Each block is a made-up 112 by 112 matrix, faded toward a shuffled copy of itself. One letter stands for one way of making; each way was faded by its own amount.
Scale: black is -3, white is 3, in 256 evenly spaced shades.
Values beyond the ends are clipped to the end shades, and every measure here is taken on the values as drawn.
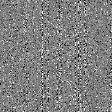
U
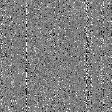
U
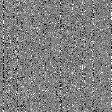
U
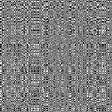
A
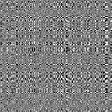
A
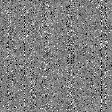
U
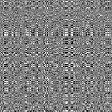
A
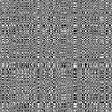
A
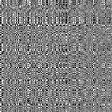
A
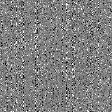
U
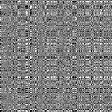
A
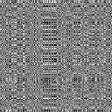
A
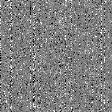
U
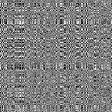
A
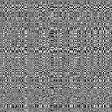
A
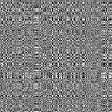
A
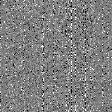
U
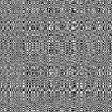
A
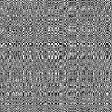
A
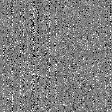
U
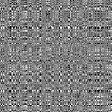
A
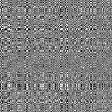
A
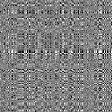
A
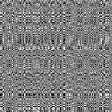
A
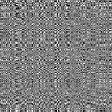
A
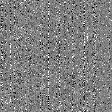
U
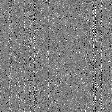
U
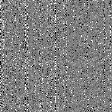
U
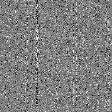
U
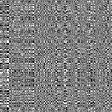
A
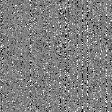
U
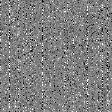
U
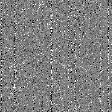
U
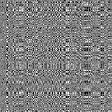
A
